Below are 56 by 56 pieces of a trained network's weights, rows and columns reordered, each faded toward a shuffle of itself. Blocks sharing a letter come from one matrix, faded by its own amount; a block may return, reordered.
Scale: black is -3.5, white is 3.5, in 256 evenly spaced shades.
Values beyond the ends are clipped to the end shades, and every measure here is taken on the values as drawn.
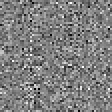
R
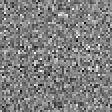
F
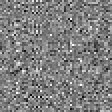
R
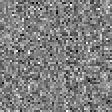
F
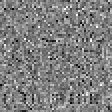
R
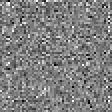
R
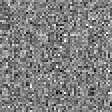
F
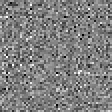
R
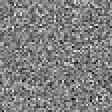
F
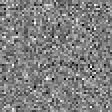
F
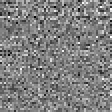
R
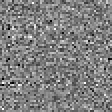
F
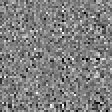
R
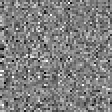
R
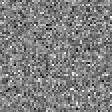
F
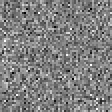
F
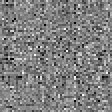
R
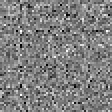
R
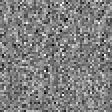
F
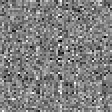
R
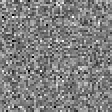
F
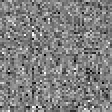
R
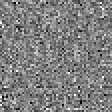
F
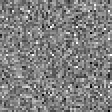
F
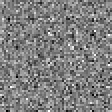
F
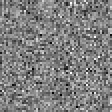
F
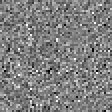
F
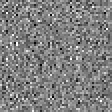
R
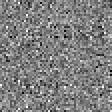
F
